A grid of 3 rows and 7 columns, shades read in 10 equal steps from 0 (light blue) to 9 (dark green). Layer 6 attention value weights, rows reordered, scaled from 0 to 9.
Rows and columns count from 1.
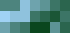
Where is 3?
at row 1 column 4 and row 3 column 1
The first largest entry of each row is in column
7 6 4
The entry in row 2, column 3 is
1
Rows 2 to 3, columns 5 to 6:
7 8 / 9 4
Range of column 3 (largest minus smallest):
5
